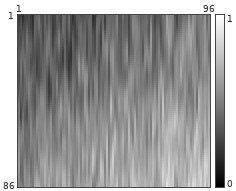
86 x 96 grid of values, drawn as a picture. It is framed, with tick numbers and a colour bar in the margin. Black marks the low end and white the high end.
The ninth with the highest average is the bottom right. Values rise toward the bottom right. The top left is the ninth with the lowest average. Streaks run downward.
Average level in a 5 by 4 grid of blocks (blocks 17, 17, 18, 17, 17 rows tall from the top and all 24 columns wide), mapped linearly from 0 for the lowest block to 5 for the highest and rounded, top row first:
0012 / 0122 / 1233 / 2334 / 3345
